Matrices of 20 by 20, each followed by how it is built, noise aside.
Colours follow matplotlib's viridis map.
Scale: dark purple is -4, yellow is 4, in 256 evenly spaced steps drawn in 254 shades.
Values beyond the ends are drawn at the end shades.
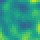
smooth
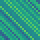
Toeplitz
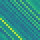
Toeplitz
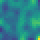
smooth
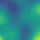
smooth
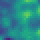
smooth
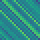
Toeplitz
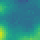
smooth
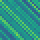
Toeplitz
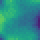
smooth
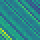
Toeplitz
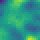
smooth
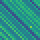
Toeplitz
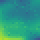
smooth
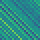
Toeplitz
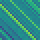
Toeplitz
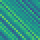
Toeplitz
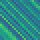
Toeplitz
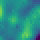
smooth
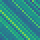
Toeplitz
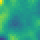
smooth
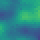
smooth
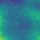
smooth
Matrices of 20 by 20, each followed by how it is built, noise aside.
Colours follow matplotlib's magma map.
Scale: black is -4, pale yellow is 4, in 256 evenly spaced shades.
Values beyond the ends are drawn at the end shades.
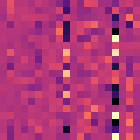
uneven columns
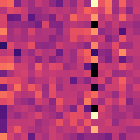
uneven columns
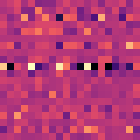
uneven rows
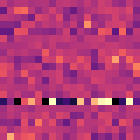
uneven rows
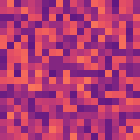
noise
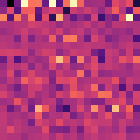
uneven rows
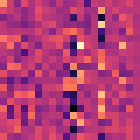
uneven columns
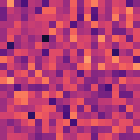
noise
